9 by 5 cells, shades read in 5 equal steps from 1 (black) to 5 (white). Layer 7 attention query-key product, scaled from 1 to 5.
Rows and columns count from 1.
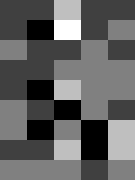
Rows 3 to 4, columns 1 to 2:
3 2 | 2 2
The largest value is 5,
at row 2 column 3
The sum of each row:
12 13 12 13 13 11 12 13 14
